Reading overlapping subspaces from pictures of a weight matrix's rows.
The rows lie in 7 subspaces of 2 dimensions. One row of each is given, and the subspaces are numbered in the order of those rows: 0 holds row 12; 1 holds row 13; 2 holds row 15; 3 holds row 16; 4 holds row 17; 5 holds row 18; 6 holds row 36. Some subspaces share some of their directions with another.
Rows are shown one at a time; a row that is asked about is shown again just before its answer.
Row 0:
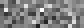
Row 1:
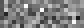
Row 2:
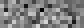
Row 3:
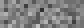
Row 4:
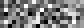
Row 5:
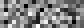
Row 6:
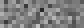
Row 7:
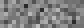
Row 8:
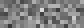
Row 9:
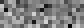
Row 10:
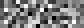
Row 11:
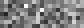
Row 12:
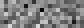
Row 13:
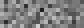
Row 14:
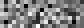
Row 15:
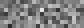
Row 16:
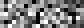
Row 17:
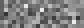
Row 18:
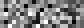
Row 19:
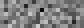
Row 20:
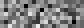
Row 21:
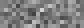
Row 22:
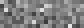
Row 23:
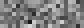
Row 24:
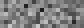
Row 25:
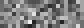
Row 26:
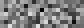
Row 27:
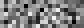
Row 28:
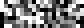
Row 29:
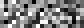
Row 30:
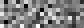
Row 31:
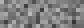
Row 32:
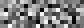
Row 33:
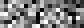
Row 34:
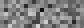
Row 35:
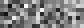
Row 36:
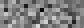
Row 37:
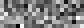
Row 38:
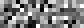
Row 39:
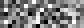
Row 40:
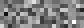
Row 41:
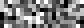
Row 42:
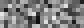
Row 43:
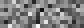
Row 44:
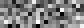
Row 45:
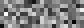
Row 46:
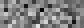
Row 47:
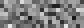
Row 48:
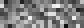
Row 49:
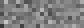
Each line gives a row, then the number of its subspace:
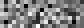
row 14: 1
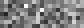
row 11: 3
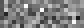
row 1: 4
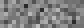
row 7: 5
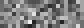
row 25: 5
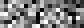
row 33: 3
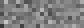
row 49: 1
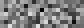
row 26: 2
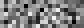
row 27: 5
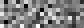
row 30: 1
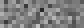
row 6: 1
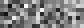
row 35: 3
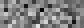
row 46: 6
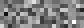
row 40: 1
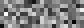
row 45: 1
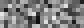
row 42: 0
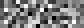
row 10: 3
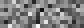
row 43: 4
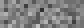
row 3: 1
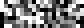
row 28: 0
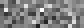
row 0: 6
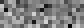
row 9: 6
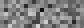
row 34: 5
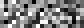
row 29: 0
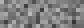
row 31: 6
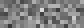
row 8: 2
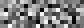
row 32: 2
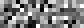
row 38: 3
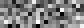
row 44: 4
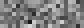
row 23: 5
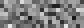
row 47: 2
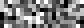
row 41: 0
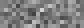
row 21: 5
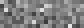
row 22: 6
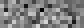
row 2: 6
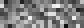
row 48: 2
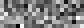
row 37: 4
